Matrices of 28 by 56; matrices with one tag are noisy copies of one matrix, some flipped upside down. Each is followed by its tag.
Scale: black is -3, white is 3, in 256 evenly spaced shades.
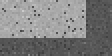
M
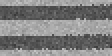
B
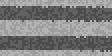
B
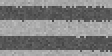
B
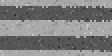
B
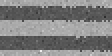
B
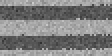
B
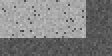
M
